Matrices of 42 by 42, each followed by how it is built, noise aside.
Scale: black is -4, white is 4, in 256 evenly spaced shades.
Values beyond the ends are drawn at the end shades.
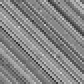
Toeplitz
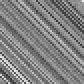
Toeplitz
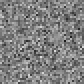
noise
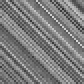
Toeplitz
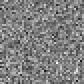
noise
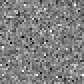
noise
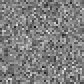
noise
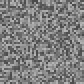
noise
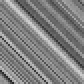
Toeplitz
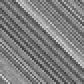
Toeplitz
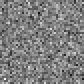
noise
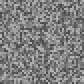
noise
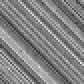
Toeplitz
